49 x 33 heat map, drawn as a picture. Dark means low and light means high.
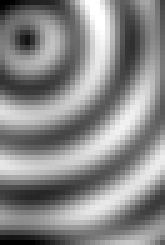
Rings: centred on the top left. Lone odd cells: none. Mirror symmetry: none.
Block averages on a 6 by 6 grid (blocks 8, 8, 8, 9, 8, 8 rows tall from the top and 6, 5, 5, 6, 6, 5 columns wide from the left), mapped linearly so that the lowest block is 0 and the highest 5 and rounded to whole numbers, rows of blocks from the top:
0 1 1 5 1 2
1 2 1 4 1 2
2 2 3 2 3 3
2 2 2 3 3 3
2 1 1 2 4 3
1 1 2 3 2 2
